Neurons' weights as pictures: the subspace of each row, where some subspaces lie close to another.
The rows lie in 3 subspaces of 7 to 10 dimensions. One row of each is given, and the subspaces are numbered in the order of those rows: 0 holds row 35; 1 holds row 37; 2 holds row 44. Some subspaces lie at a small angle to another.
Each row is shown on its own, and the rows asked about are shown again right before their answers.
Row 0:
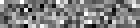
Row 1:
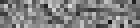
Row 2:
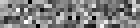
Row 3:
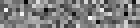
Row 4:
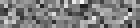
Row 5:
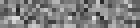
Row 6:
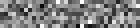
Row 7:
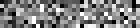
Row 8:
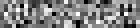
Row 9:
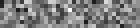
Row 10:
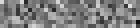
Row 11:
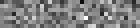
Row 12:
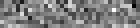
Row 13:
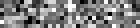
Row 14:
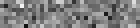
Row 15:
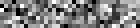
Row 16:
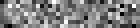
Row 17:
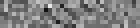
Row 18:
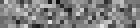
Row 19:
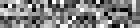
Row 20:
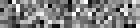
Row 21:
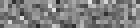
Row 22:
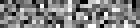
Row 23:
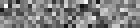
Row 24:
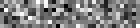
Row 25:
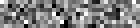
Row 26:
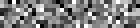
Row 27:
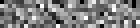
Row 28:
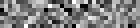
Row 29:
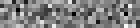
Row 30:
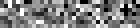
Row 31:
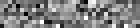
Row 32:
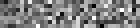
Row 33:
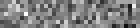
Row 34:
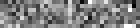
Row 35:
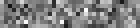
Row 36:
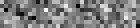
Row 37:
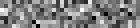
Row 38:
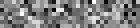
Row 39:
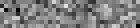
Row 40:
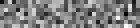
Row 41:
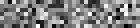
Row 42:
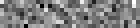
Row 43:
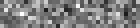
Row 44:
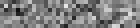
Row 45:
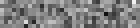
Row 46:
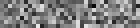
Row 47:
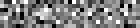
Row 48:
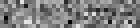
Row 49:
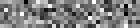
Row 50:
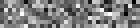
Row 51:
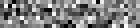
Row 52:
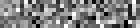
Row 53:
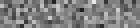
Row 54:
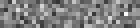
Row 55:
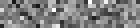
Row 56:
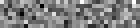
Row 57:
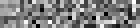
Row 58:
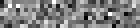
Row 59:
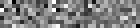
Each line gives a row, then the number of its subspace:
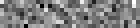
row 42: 1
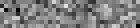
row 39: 2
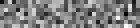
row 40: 0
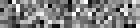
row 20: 1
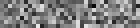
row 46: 0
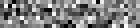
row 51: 2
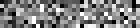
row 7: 1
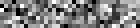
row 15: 2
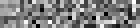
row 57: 1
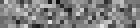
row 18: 0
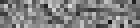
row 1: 0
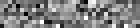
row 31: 2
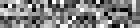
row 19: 2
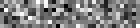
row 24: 2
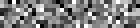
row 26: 0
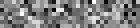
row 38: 2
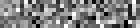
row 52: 1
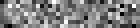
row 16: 0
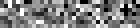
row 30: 2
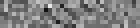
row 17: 1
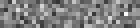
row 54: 0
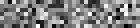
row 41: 0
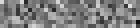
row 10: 0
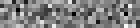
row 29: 1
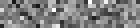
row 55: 2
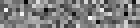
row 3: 1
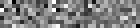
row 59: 2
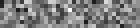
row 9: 0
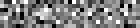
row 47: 1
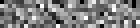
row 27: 1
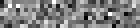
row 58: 0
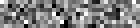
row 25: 0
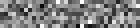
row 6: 0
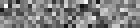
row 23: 2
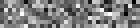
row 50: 1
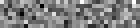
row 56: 1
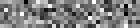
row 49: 1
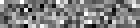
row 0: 0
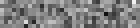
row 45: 1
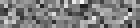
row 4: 1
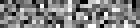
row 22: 1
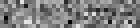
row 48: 0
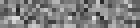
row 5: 0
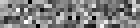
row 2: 0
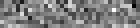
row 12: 0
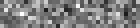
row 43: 2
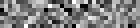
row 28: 1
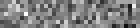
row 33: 0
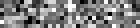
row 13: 0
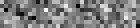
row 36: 2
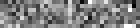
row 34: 0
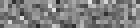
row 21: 2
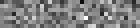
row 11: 2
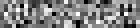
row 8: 0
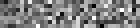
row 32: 0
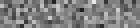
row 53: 0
